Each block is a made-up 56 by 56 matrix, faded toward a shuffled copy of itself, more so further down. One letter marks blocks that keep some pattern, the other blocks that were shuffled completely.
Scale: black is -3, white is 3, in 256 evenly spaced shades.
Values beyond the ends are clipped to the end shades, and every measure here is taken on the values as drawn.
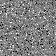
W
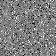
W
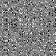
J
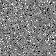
W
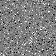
W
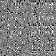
J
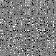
J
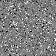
W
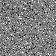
W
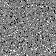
W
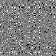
J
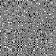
J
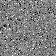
W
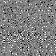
J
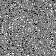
W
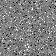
W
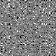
J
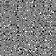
J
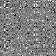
J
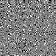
J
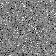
W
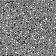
W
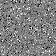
W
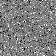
W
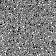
W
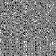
J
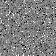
W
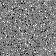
W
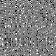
J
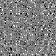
J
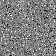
W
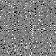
J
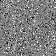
W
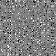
J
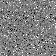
W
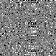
J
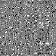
J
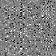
J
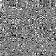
J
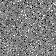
W
